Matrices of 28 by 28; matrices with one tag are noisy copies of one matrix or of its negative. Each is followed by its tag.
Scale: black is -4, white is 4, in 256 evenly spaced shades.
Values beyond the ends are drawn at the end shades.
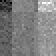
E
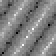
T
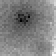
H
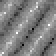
T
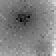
H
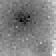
H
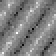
T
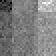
E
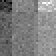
E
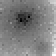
H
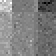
E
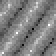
T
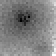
H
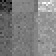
E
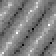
T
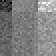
E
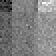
E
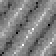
T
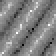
T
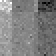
E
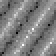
T
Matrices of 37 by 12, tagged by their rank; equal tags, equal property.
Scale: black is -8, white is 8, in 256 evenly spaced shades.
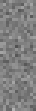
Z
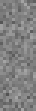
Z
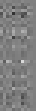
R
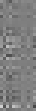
R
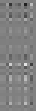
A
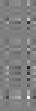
A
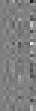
R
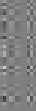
A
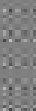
A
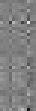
R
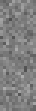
Z
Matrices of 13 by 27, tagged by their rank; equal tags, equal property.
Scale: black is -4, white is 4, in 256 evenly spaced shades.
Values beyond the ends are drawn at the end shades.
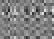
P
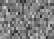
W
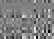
P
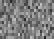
W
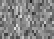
W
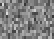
W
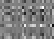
P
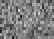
W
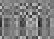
P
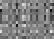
P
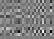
P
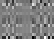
P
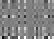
P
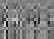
P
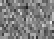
W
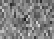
W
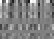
P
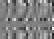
P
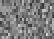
W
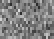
W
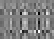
P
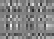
P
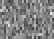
W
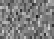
W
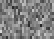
W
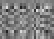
P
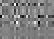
P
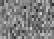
W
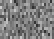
W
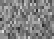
W
